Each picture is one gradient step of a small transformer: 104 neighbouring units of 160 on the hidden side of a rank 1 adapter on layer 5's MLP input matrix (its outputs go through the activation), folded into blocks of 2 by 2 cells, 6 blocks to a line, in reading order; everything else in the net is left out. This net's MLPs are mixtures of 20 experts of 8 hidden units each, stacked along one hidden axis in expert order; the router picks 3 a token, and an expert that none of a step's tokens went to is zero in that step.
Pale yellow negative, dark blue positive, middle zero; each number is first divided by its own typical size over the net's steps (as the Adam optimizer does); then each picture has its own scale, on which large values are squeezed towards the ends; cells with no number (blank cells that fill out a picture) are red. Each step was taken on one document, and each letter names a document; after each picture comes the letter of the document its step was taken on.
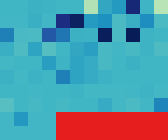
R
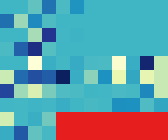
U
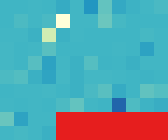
R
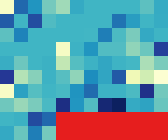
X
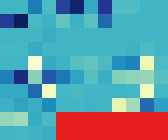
U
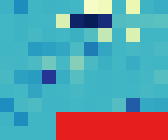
R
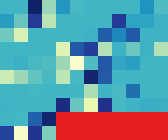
X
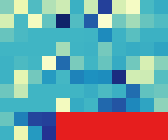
X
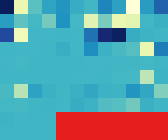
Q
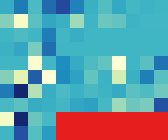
U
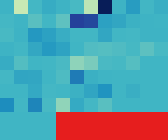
R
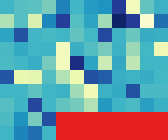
X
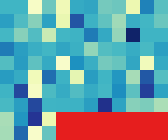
X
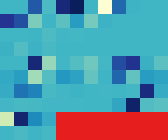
U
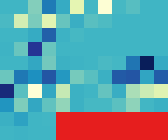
U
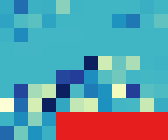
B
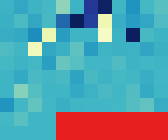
R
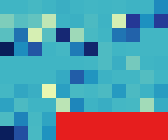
B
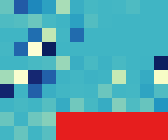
U
